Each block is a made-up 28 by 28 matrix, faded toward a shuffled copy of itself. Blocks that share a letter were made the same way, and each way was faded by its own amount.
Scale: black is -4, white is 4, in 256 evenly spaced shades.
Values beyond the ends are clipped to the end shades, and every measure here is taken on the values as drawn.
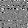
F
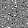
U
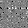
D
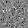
U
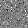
U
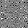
D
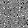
U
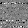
F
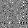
U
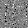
U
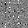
U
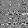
F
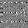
F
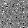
U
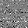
F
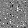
U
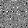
U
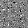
U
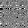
D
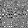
D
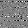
F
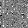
U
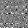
F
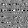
F
